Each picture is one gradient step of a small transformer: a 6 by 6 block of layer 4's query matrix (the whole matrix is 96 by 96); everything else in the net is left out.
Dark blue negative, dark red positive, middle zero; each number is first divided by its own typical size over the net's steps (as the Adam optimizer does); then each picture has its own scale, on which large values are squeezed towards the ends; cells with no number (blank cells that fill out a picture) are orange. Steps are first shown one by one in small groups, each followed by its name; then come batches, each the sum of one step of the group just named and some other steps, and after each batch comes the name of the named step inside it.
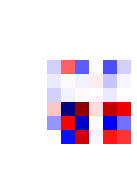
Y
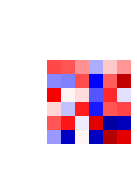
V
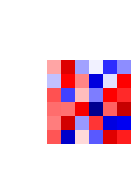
V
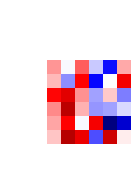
V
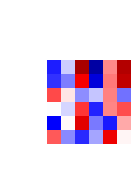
V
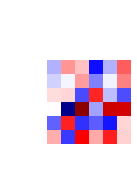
Y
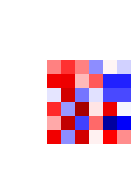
Y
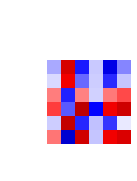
Y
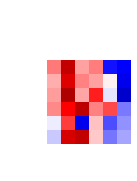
Y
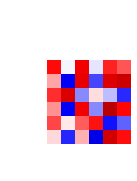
V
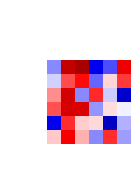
V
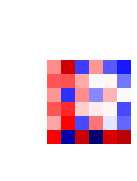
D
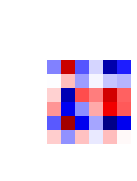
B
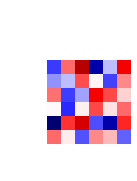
B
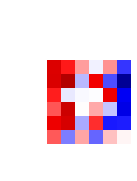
D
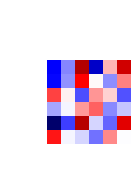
D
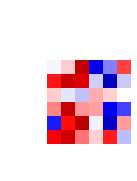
D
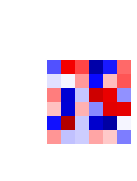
B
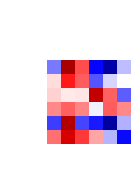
B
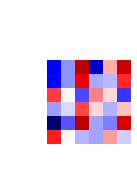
D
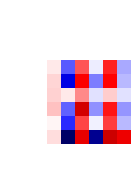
D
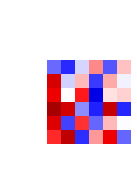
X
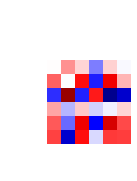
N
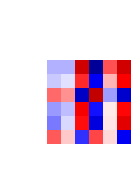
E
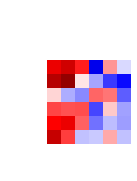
E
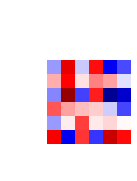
N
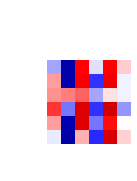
X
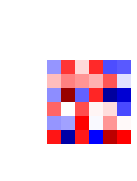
N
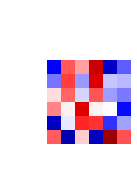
E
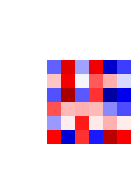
N
